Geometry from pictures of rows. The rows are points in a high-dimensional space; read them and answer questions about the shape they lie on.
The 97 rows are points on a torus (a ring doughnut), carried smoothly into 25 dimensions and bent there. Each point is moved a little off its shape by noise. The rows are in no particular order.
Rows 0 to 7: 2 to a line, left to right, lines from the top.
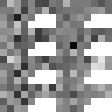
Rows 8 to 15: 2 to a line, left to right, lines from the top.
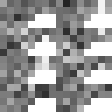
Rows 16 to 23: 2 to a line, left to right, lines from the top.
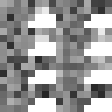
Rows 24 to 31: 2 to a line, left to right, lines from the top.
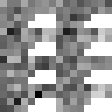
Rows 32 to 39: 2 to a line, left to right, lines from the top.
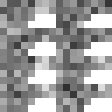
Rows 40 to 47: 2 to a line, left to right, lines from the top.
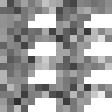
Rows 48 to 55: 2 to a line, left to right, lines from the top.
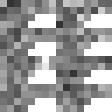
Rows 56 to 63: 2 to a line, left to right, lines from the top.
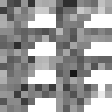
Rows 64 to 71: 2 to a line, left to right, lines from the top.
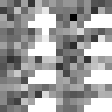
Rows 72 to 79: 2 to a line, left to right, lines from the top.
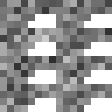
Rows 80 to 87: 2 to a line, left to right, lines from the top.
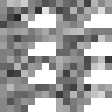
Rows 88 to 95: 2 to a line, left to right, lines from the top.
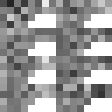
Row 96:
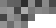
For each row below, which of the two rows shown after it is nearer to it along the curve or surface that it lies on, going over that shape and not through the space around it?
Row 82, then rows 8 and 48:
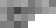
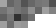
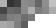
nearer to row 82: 48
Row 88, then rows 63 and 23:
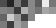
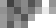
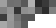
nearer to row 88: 23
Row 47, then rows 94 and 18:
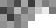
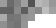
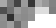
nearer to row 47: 18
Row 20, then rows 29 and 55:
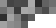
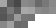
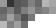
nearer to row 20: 55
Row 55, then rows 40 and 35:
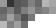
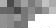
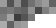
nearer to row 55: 35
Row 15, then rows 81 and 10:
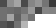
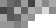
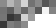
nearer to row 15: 10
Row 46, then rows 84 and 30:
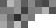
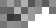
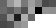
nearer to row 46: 30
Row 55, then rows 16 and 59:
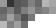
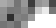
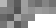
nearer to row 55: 59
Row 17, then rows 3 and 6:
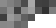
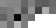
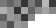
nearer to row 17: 6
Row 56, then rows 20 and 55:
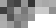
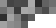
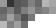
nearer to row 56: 55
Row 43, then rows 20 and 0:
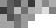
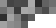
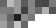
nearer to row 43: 0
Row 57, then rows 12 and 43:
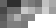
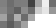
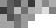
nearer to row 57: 12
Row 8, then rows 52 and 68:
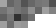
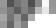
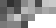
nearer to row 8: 68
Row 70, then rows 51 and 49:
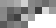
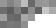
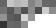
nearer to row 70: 51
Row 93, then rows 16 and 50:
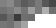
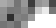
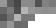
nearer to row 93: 50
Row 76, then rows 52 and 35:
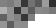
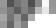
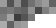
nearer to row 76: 35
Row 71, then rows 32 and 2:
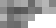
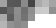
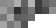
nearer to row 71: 32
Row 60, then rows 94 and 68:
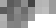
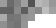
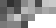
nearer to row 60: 94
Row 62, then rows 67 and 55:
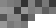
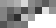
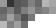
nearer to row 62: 55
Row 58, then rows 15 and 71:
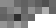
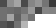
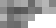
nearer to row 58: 15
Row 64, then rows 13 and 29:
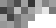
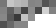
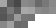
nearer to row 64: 13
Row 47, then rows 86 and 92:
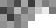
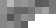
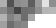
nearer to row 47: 92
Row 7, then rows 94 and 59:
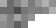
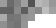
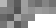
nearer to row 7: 59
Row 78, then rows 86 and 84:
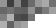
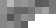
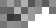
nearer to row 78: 86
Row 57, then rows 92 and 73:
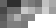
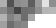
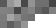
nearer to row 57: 92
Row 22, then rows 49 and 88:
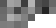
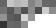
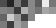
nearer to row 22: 88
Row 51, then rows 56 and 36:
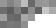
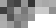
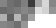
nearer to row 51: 56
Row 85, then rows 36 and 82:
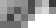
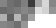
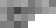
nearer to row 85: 36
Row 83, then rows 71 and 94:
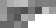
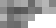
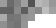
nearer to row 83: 71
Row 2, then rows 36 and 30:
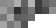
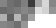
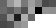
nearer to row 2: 30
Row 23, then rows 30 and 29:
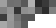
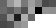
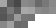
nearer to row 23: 30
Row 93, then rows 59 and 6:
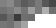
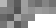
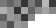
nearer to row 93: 6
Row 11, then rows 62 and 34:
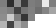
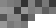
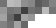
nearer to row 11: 62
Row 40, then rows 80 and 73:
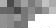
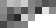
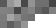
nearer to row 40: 80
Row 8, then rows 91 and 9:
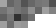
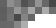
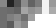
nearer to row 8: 91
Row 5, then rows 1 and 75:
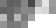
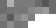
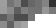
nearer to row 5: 1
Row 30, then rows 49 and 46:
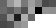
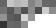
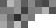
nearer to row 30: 46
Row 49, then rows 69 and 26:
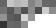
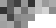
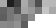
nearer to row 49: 69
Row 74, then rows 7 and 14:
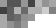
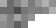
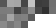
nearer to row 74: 7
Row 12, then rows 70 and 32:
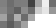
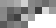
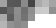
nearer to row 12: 32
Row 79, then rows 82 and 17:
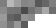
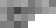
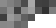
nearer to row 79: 82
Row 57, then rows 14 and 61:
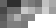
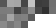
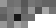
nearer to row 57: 61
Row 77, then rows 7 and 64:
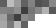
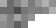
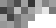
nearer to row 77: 7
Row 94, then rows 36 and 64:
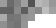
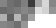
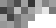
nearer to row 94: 64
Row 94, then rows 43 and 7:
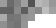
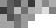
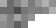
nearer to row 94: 43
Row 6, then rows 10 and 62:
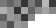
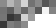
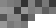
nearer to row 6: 62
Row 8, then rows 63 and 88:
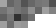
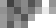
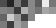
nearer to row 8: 88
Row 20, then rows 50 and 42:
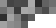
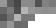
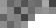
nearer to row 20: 42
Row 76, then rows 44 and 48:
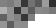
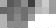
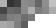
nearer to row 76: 48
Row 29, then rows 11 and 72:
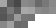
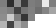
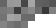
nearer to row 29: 11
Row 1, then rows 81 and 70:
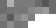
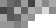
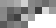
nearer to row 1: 70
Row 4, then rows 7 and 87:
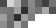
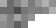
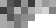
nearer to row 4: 7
